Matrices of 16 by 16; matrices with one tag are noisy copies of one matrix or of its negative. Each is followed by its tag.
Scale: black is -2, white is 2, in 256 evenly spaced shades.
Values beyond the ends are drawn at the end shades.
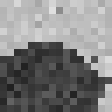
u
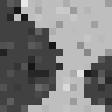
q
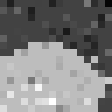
u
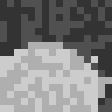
u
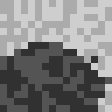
u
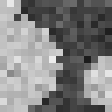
q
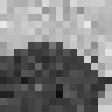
u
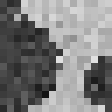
q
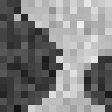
q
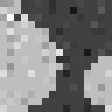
q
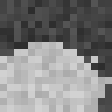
u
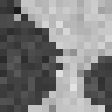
q
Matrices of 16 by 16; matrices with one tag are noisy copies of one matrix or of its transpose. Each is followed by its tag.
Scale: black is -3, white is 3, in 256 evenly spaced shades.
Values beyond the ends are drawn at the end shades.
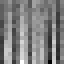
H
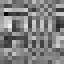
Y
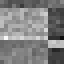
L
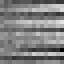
H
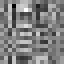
Y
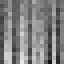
H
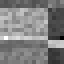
L
